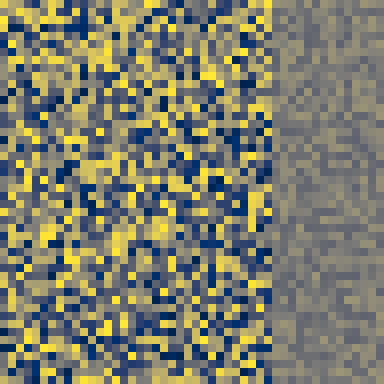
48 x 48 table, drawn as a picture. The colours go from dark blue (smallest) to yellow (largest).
Neither half mirrors the other. No overall slope runs across the table. The right part is calmer, past a seam about 70% of the way across. No row or column stands out. The grain is fine, like static. No regular stripes run through it.
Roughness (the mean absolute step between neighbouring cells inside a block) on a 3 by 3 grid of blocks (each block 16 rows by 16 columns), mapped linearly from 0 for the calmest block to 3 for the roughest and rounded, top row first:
3 3 0
3 3 0
3 3 0
